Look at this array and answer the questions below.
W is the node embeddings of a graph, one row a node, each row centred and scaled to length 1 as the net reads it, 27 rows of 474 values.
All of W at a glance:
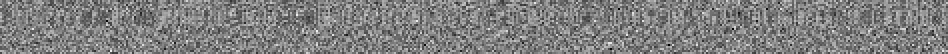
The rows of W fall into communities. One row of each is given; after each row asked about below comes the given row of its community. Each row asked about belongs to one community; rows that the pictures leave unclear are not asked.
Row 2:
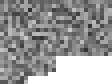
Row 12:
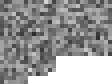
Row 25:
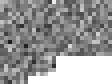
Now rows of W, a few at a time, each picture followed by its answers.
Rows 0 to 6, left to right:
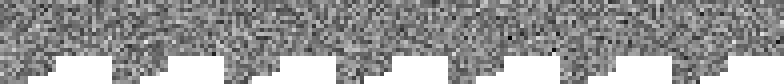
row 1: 12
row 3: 25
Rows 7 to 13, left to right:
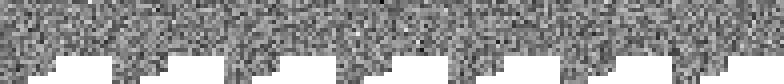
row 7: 2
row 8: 2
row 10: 2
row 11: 2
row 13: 25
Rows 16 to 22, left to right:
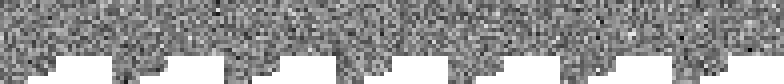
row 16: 12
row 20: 2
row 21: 12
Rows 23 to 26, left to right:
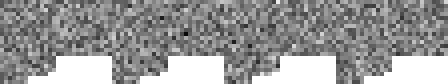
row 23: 12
